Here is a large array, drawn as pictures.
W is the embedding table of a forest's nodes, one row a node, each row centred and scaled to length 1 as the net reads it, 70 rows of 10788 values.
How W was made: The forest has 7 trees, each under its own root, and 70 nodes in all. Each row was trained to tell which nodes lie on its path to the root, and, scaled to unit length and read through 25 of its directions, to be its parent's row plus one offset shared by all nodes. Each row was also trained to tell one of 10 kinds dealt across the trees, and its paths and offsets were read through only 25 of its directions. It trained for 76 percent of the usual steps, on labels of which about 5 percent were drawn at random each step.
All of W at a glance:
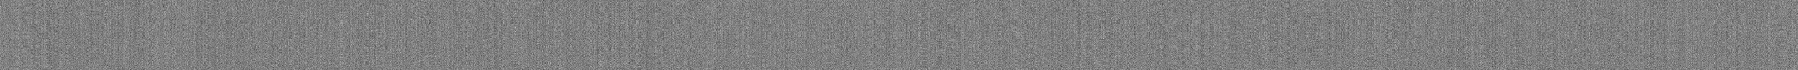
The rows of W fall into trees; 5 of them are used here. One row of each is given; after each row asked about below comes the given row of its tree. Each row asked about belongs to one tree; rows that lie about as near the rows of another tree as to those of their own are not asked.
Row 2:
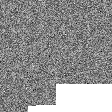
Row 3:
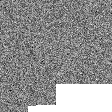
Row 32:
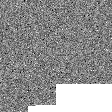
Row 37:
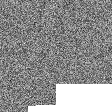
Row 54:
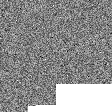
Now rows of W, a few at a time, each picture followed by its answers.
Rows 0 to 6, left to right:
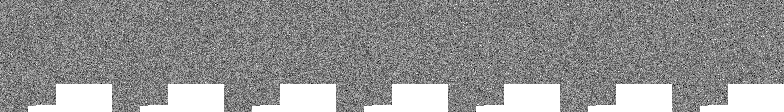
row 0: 32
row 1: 3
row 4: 3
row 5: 54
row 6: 54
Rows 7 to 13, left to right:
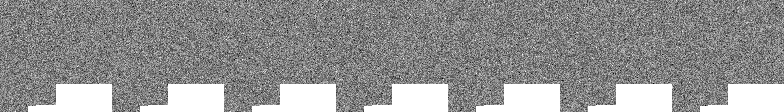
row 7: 37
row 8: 2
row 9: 32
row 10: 32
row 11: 3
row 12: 54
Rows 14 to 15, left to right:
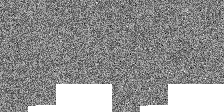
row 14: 3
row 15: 54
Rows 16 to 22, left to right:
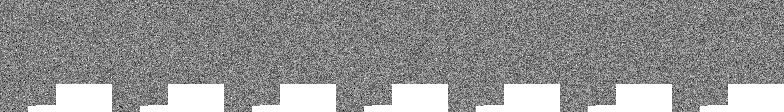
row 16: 3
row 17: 2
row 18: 37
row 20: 54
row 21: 54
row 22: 54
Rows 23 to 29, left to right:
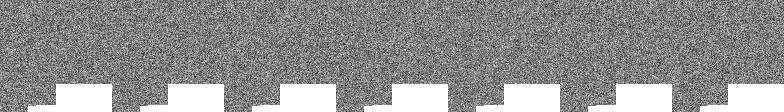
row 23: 54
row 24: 3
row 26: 3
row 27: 3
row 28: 3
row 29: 37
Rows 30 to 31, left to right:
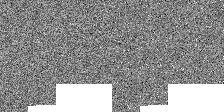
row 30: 2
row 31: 3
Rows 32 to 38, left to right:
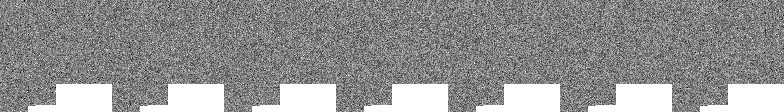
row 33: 3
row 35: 32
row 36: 32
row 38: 3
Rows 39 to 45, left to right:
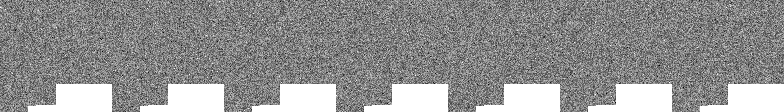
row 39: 54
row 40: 2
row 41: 54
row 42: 37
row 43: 2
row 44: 3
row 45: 54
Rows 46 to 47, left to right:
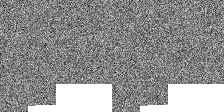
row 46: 54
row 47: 54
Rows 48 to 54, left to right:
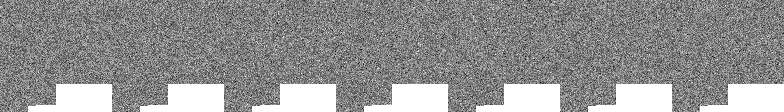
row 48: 37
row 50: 3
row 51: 32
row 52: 2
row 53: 3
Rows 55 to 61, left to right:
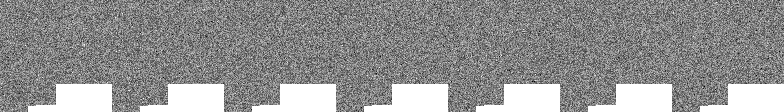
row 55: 32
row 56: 32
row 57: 54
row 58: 3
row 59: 2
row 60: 37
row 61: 2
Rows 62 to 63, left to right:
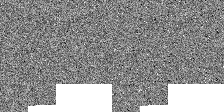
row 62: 54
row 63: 54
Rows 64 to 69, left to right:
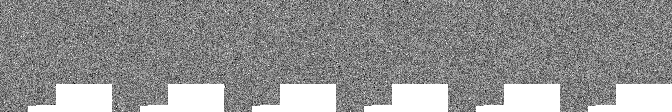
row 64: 2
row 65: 32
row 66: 2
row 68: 37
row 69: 32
